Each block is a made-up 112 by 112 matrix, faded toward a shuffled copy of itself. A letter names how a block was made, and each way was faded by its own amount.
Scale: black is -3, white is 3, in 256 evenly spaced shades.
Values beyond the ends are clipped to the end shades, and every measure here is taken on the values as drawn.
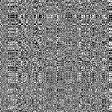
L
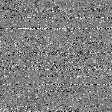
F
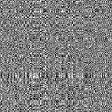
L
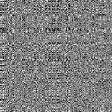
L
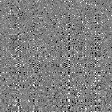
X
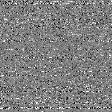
F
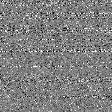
F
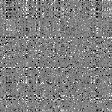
X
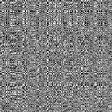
L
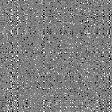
X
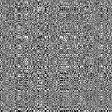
L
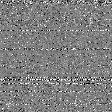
F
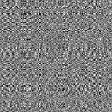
L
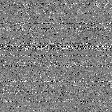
F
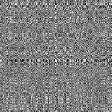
L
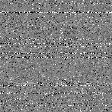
F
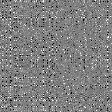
X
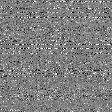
F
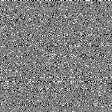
F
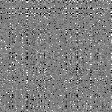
X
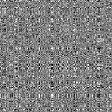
L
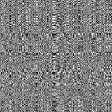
L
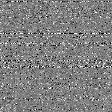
F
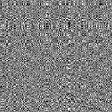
L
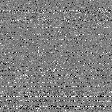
F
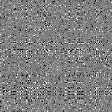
X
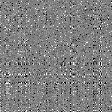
X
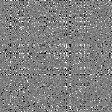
X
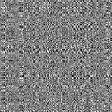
L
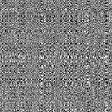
L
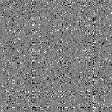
X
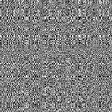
L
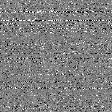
F
